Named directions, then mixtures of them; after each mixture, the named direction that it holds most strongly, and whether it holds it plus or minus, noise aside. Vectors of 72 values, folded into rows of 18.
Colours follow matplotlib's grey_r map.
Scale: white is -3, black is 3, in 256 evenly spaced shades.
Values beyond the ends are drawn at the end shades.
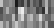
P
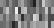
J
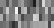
J, plus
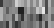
P, minus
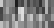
P, plus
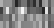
P, plus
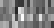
P, plus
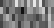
P, minus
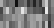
P, plus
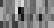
P, minus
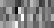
P, plus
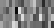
J, minus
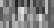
P, plus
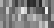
P, plus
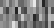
J, minus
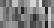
J, minus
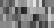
J, minus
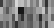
P, minus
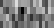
P, minus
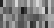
P, minus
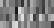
P, plus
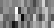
J, plus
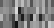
P, minus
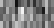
P, plus
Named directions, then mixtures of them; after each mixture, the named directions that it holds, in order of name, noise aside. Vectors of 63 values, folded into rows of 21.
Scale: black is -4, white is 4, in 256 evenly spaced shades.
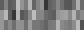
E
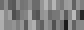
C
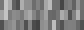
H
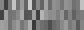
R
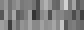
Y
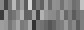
R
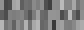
H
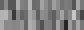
C, E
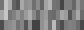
H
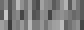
E, Y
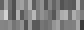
E, H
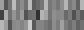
R, Y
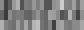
H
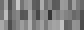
E, Y
